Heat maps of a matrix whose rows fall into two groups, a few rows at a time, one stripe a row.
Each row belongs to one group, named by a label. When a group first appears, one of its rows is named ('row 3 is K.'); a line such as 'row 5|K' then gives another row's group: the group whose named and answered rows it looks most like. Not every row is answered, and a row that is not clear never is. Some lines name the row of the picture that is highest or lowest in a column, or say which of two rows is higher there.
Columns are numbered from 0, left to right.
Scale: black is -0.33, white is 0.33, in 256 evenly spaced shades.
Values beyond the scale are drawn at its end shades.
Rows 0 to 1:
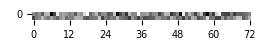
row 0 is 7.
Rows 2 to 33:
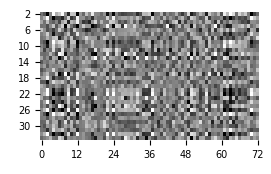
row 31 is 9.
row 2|9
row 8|7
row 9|9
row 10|9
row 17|7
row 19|9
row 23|7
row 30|7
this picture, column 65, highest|33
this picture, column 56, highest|17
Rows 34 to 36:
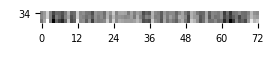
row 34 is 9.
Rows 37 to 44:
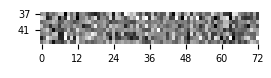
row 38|7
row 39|7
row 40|7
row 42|7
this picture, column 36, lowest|38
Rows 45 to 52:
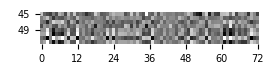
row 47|9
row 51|9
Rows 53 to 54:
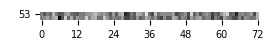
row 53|7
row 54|7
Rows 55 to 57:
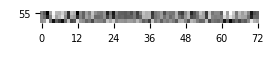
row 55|9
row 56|9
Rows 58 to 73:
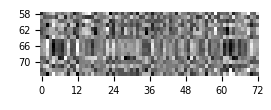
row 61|9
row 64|9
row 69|7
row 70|9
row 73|9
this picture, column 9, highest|66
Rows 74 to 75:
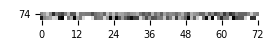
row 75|7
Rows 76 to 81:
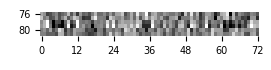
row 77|7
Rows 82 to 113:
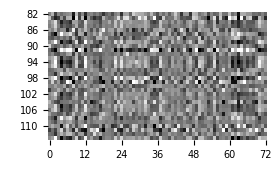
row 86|7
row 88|7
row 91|9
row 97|9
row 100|7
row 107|7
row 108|9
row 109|9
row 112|9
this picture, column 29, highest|99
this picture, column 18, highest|86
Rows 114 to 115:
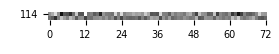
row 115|9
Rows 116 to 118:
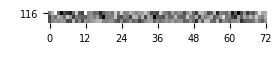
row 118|7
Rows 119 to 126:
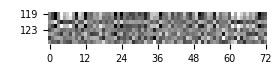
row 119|9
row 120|9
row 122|9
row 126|7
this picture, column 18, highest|126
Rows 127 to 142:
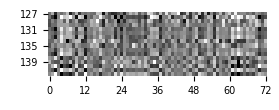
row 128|9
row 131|9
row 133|9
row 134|7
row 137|9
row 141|9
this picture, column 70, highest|140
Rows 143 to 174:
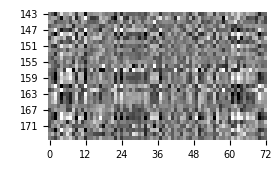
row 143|9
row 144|7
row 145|7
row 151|9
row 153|9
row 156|7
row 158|9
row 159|9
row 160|9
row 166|7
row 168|9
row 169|9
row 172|9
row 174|9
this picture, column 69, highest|162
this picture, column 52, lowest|157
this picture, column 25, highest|157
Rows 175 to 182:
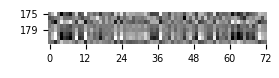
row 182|9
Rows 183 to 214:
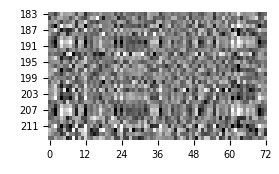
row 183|9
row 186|9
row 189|9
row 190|9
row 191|9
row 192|7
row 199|7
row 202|7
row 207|9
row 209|7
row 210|7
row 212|7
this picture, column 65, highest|200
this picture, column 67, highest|193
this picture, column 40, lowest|211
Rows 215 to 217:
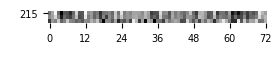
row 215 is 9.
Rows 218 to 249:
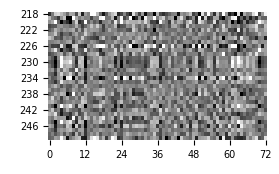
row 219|7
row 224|7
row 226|7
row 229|9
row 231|9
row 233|9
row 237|7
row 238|7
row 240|7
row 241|9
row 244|7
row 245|9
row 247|9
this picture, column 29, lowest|226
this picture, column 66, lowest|220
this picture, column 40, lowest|220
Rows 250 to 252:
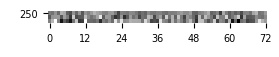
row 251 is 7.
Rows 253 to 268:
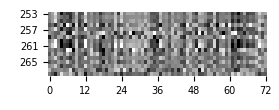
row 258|7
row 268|9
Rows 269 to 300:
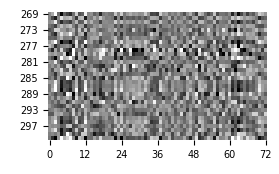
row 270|9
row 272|9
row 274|9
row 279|7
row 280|9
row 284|9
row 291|7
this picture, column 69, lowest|292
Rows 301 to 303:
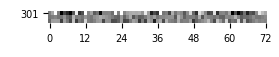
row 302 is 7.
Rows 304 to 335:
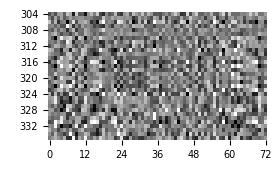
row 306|7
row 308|7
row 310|9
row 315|9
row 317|9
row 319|7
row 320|9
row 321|7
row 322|9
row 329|7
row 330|7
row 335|7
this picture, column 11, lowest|331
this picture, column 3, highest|316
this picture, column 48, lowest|335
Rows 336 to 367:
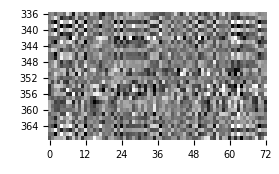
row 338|9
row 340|9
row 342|7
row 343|9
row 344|7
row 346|9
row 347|9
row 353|7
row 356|7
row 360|7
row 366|9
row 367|7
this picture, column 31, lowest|342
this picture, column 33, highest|342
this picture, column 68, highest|354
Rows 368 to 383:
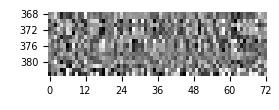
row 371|9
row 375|7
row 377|7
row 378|9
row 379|7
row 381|7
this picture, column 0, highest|375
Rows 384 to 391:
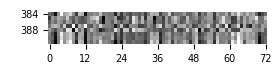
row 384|9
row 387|7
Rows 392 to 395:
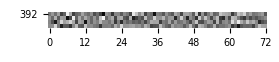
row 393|7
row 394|9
